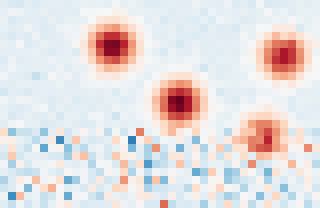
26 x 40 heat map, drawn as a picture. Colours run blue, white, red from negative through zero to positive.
Odd rows or columns: none. Histogram: skewed, a long tail of high values. Ninth with the highest average: centre. Seam: horizontal, 60% of the way down, the top part calmer. Bumps: four.
